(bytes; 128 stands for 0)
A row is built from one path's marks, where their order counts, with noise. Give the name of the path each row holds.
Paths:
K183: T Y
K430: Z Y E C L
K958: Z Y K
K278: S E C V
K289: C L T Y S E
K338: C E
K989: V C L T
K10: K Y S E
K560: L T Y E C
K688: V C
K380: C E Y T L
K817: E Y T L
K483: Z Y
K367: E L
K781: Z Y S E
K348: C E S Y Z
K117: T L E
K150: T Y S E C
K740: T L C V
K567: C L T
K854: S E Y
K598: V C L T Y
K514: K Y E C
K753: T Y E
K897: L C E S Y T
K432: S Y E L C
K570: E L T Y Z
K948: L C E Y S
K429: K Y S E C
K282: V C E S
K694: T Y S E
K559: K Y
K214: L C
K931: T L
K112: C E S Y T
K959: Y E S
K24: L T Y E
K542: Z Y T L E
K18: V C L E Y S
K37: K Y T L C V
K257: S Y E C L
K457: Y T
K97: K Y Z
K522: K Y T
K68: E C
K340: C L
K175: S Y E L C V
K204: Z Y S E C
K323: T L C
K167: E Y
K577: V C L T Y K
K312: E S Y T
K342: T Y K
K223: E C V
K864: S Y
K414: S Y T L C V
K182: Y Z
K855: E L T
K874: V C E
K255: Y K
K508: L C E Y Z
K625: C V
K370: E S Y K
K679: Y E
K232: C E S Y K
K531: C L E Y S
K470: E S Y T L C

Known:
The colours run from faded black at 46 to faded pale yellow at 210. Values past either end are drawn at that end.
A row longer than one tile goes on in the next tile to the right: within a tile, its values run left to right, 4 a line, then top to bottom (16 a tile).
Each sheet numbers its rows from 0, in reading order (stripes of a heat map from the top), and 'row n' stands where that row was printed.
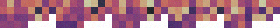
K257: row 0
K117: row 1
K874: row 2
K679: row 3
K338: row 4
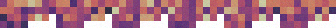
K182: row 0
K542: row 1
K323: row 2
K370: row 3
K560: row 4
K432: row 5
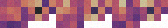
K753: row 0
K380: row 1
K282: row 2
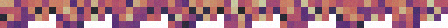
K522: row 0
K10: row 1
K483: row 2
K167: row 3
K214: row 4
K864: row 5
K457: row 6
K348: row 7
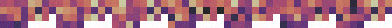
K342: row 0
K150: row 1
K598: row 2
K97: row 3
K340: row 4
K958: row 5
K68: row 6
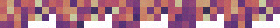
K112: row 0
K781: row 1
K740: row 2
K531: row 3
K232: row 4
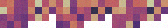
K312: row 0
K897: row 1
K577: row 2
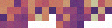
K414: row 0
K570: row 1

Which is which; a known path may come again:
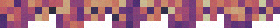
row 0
K542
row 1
K854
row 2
K855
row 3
K370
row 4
K694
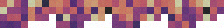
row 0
K931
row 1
K817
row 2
K204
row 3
K688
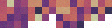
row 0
K531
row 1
K429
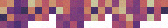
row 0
K367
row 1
K312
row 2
K24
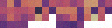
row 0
K430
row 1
K342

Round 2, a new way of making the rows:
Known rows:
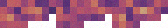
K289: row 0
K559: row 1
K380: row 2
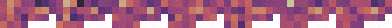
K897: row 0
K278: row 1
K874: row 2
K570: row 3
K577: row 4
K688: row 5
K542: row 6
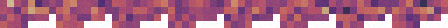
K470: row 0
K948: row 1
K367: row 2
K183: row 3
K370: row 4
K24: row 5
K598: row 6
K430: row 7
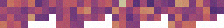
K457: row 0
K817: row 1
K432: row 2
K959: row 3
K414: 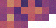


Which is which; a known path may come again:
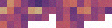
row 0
K204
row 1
K817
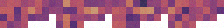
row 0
K370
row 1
K577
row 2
K430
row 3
K753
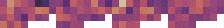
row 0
K897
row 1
K559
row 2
K150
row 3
K167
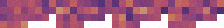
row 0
K182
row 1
K781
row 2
K380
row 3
K338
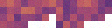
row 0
K367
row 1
K183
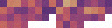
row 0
K679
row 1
K429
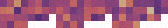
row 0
K10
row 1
K522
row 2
K282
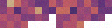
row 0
K874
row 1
K694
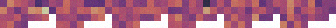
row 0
K560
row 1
K508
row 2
K97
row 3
K989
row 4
K457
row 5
K312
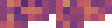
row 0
K414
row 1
K323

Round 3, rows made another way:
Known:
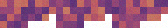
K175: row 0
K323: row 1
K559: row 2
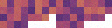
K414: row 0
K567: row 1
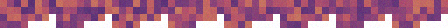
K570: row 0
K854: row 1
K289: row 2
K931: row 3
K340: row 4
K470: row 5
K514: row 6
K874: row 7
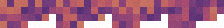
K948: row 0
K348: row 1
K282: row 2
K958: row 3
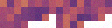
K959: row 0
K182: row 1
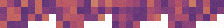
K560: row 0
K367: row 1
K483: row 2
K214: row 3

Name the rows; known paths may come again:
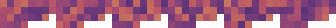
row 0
K959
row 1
K679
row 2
K570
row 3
K323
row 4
K348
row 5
K958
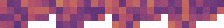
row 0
K567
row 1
K854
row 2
K340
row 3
K10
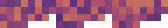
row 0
K24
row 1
K470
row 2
K282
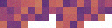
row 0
K874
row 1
K380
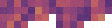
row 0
K97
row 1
K483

